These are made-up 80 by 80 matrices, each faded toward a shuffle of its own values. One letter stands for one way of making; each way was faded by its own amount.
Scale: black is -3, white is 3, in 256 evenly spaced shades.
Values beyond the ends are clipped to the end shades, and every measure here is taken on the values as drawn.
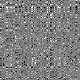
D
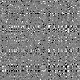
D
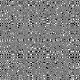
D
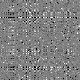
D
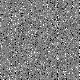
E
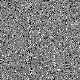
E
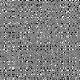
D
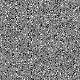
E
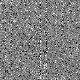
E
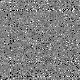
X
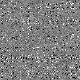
X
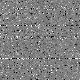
X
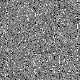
E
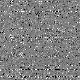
X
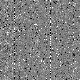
E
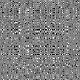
D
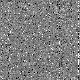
E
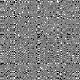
D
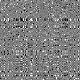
D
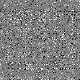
X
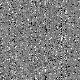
E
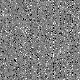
E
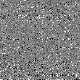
X
